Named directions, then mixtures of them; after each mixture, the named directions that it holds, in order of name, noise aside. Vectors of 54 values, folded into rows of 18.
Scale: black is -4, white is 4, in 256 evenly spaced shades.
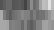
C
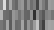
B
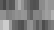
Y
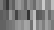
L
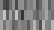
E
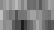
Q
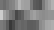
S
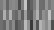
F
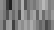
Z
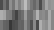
F, S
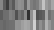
L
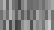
B, F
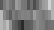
C, Q, Y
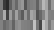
E, L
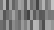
B, L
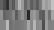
B, L, Y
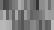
E, Y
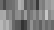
E, Q, Y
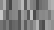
B, S, Z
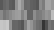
Y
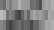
S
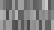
E, Q, Z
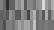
L, Z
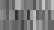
L, Q
